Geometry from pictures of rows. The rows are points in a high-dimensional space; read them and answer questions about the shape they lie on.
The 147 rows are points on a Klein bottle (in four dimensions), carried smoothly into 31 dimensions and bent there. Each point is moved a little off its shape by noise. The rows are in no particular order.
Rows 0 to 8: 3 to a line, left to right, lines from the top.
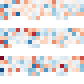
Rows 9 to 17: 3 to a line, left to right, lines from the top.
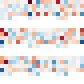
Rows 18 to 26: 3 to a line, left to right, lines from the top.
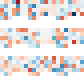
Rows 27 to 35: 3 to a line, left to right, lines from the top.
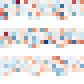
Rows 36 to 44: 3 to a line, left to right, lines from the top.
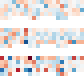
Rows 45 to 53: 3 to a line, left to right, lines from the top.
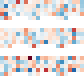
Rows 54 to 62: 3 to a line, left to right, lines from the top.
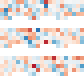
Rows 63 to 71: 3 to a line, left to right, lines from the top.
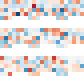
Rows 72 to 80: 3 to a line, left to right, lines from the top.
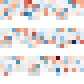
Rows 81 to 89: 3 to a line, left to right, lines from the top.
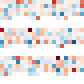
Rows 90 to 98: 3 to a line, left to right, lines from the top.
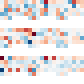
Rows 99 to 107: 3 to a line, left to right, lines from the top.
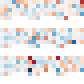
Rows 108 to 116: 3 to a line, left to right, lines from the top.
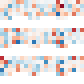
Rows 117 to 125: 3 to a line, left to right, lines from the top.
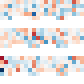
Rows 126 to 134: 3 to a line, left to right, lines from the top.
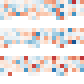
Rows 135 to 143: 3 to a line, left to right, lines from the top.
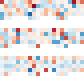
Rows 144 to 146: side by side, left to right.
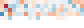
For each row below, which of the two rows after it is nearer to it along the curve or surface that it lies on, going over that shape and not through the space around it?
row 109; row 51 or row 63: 63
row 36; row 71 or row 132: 132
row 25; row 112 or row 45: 45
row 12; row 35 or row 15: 15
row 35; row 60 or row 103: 103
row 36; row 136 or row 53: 53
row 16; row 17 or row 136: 136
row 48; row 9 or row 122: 122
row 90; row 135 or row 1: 135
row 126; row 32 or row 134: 32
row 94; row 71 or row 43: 43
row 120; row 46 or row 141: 141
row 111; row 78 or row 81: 78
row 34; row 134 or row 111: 134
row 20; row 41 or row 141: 41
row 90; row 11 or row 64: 64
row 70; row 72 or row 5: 72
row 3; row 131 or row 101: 131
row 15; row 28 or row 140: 140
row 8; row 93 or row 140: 93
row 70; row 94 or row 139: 139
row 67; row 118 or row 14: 14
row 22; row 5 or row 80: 80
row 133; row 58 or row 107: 58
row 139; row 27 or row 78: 78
